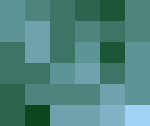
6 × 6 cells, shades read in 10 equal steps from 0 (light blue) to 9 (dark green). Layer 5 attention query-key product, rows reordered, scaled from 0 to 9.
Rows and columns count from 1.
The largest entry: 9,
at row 6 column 2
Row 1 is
4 5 6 7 8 5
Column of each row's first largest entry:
5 3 5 1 1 2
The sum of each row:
35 29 31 29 29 24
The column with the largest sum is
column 1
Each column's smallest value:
4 3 3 3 2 0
